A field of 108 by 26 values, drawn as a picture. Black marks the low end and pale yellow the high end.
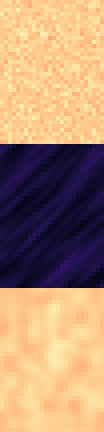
It is made of 3 by 1 panels. Panel 1,1: very high, fine-grained, faint in contrast. Panel 2,1: very low, slanting up to the right, faint in contrast. Panel 3,1: very high, blotchy, faint in contrast.
